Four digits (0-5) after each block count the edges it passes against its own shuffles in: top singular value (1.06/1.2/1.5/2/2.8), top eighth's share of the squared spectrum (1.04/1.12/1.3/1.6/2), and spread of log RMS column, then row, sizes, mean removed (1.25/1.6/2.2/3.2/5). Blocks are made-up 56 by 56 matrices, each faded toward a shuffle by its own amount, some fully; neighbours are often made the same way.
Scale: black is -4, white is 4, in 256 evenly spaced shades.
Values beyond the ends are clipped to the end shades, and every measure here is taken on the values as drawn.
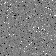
0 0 0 0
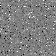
2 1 0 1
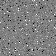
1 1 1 0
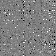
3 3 2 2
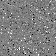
1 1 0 0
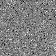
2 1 0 0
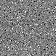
0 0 0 0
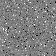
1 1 0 0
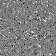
2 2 0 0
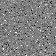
1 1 0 0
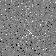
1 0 0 0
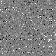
3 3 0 1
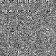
3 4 2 2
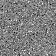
0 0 0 0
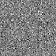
3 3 1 1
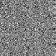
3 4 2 2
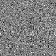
3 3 1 1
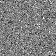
0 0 0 0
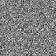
3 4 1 2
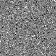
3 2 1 0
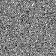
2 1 0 0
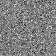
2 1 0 0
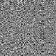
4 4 2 2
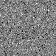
2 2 0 0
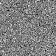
1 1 0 0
